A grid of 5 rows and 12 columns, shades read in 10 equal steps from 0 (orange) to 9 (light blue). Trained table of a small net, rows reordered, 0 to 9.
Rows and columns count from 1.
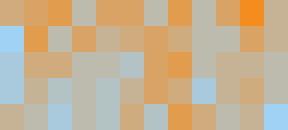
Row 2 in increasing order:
2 3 3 3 4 4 5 5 6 6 6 9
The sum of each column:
34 20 27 27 28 23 22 14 30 25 17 31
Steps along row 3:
down same up same up down down up down same up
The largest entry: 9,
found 2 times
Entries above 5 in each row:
3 4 6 6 7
